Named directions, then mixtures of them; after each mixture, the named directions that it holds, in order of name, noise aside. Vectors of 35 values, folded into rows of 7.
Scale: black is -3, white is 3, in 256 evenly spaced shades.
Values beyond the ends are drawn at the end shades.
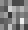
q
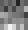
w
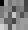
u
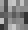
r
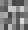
q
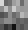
u, w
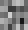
q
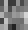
r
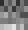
u, w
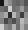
q, u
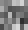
q, r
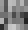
r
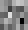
q, u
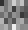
r, u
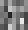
q, r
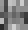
r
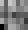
r, u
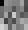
u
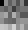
u, w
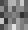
r, u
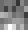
w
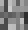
q, r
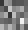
q, u
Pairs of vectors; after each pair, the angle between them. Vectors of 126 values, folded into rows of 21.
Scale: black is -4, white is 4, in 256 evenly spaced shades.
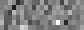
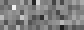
orthogonal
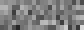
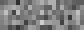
partly aligned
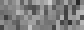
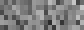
partly aligned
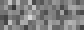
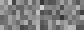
partly aligned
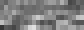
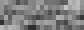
nearly opposite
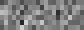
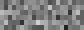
partly aligned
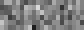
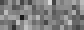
orthogonal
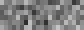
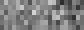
partly opposed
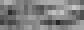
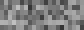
partly opposed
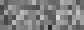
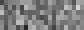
orthogonal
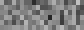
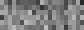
partly aligned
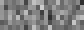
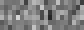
nearly parallel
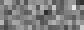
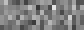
partly aligned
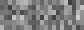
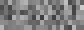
nearly parallel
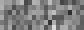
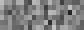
nearly parallel
